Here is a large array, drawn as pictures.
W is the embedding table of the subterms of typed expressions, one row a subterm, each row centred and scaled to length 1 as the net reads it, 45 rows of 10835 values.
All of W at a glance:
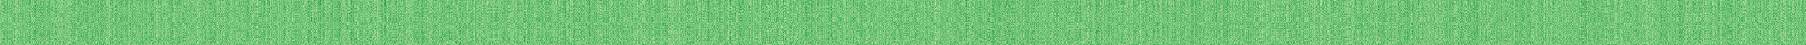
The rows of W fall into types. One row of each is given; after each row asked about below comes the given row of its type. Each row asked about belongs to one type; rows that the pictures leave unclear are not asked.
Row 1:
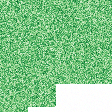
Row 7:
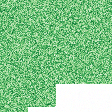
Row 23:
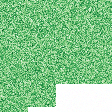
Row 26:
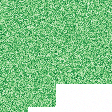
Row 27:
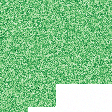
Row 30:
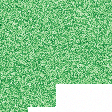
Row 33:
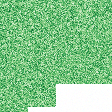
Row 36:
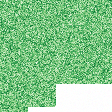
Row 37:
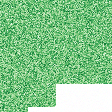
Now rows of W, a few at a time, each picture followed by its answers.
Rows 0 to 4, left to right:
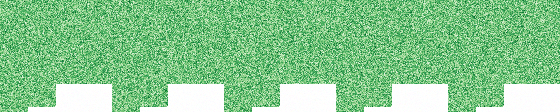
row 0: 36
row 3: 26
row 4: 26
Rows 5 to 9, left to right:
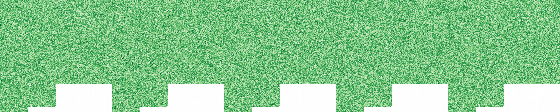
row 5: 30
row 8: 33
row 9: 7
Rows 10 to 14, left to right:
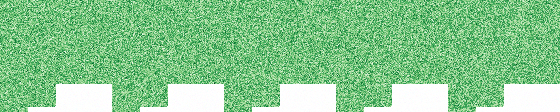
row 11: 1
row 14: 36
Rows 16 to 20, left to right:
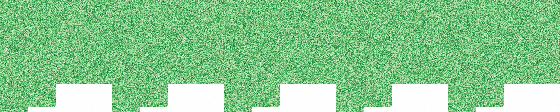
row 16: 36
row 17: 7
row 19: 1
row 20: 7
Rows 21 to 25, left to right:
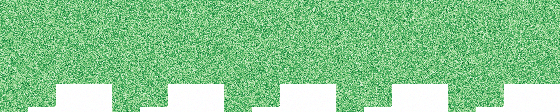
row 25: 36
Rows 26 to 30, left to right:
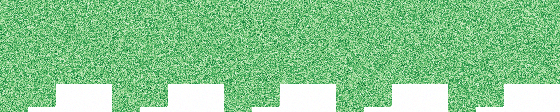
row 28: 26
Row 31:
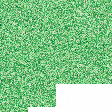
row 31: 30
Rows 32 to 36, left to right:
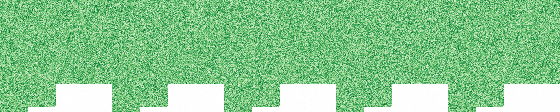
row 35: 7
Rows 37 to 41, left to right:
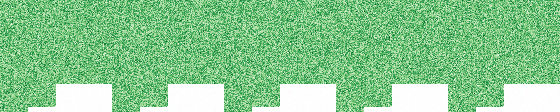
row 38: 33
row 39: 33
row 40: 1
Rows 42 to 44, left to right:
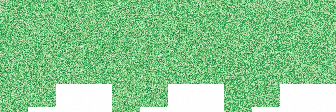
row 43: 27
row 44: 30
